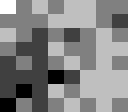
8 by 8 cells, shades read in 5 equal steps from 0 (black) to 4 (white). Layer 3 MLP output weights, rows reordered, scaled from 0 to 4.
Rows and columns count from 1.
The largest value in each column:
4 2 3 3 3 3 3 3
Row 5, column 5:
3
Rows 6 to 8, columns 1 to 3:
1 1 1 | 1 0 1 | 0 2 1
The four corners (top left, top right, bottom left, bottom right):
4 2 0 2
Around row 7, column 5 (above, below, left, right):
1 3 3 3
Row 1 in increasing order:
2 2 2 2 3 3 3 4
